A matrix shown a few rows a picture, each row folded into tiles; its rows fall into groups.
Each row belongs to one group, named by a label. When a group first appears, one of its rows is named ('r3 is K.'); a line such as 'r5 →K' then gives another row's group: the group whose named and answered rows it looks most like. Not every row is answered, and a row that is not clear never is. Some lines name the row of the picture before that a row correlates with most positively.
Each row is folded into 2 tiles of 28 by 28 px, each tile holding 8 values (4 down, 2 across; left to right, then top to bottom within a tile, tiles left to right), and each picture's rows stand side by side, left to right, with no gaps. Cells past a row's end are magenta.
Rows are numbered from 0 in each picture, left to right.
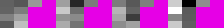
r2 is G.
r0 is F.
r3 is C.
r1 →C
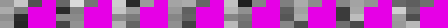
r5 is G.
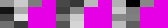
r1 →F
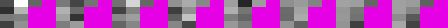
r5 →G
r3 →G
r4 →C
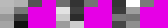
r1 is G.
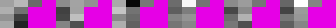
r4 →G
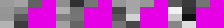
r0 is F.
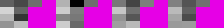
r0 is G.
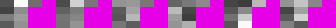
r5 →G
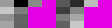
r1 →F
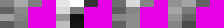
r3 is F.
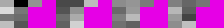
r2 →G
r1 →F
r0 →C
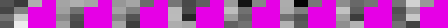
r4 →C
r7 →G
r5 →C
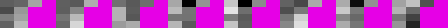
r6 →C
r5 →F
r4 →C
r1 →F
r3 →C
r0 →F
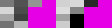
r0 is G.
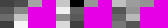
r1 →C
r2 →G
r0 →F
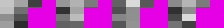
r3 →G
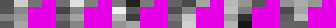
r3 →F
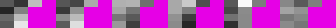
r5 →C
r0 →F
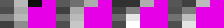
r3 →F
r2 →F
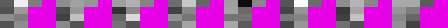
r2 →G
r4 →C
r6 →G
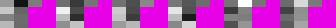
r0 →C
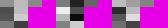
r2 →G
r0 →G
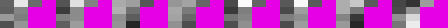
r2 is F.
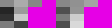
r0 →G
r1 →F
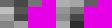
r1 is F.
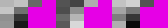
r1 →F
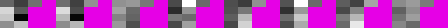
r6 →F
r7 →G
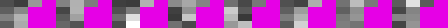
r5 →F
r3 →G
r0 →F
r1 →G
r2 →F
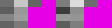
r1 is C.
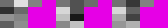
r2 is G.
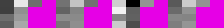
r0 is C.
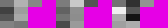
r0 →G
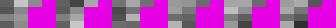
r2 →G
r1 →F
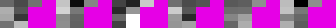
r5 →C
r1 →C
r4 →F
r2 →F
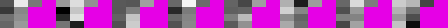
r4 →F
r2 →F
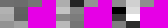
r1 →C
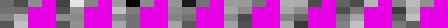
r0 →F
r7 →G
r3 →C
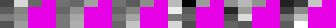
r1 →F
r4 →G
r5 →F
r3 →C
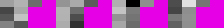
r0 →G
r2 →C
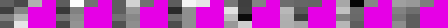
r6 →C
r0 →F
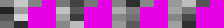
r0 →G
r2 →C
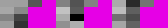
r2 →C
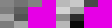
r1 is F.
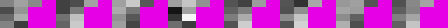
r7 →F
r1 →F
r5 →F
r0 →G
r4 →F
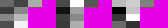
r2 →G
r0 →F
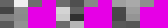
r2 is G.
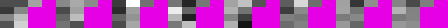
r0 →F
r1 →G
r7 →C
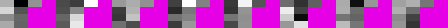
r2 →G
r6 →C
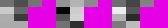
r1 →G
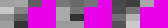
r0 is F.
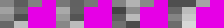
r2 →G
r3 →F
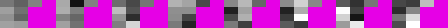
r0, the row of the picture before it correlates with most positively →1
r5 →G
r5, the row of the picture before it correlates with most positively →2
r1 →C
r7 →F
